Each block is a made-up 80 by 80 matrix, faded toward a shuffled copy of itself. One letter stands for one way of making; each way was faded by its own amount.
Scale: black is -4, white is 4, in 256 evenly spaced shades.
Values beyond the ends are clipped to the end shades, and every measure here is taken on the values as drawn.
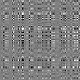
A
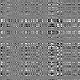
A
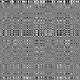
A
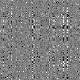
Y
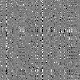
Y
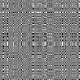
A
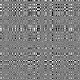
A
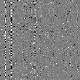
Y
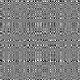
A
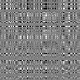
A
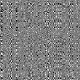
Y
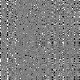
Y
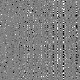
Y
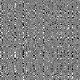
Y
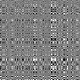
A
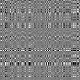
A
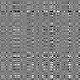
A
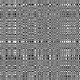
A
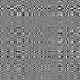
A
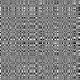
A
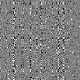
Y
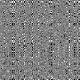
Y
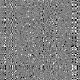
Y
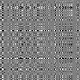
A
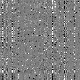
Y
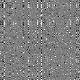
Y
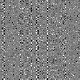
Y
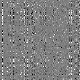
Y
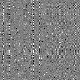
Y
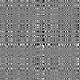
A
